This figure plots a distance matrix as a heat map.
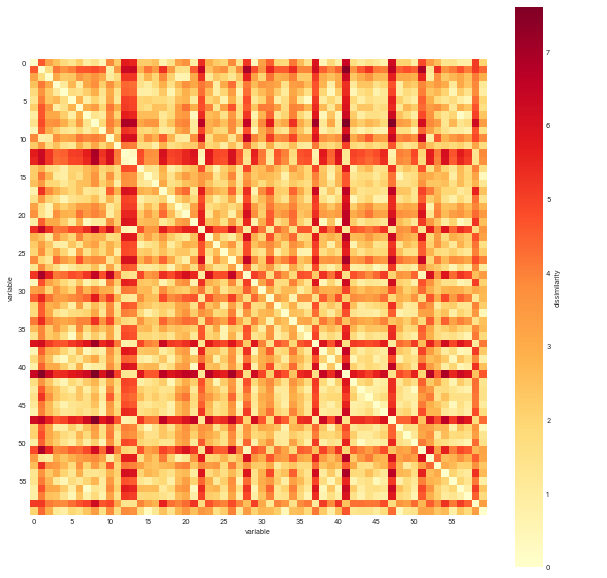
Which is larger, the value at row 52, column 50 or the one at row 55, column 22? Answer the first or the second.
the second
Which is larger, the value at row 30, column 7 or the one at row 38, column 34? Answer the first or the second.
the second
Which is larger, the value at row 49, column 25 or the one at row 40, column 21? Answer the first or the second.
the first
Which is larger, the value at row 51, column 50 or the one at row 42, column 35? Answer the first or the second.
the first
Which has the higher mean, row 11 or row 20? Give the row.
20
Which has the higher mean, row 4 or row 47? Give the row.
47
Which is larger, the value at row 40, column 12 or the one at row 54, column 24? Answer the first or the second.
the first
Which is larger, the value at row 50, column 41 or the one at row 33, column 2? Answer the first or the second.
the first
